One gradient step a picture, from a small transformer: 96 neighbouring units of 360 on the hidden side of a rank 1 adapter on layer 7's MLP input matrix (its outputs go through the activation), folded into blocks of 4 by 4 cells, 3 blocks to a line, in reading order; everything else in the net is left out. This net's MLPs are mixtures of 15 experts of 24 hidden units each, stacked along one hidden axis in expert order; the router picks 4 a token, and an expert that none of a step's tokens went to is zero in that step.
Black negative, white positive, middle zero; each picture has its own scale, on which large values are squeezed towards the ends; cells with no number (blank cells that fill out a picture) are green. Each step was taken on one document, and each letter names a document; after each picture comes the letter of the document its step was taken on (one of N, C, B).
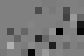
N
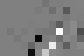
N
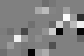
N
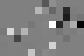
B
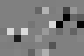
B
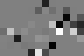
B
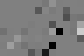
N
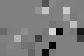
N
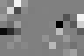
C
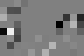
C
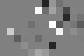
B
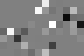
B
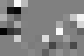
C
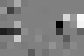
C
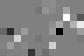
N
